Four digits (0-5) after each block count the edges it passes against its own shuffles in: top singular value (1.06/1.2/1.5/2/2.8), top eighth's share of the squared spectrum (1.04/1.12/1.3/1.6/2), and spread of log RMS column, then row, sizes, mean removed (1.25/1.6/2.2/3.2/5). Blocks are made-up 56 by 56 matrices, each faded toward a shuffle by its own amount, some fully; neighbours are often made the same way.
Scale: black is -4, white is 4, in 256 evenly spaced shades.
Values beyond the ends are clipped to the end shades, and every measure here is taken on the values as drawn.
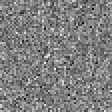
0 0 0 0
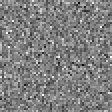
1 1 0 0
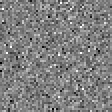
0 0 0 0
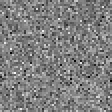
1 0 0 0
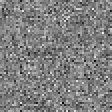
3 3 1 1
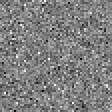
1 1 0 0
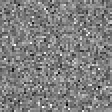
2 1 0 0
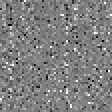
3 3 1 1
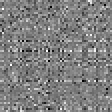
4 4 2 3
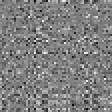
4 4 2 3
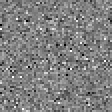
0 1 0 1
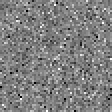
0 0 0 0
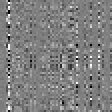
4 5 4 1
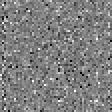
2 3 2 0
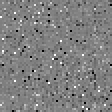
1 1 0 0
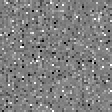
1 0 0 0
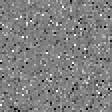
0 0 0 0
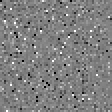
1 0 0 0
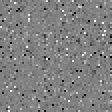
2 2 0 0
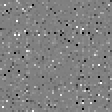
2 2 0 0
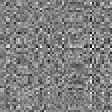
4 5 3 3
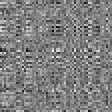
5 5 3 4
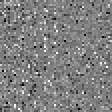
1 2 2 0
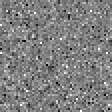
2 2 0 1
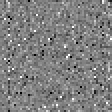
1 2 1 0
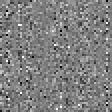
1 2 3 0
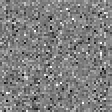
1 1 2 0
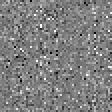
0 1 2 0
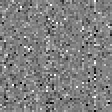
2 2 2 0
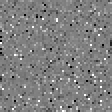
2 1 0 0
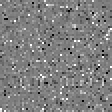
2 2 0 0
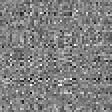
4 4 2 2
